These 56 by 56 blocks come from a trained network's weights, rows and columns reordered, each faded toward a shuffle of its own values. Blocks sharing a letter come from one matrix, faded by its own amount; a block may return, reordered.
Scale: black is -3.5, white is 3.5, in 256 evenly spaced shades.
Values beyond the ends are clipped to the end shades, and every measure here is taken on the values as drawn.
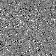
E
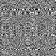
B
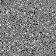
E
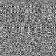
B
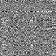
B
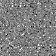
E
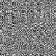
B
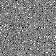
E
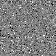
E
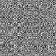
B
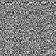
B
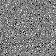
E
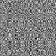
B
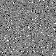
E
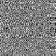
B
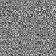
B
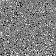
E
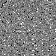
E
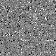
E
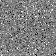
E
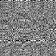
B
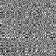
B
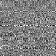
B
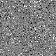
E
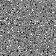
E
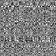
B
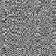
B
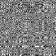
B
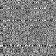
B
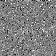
E
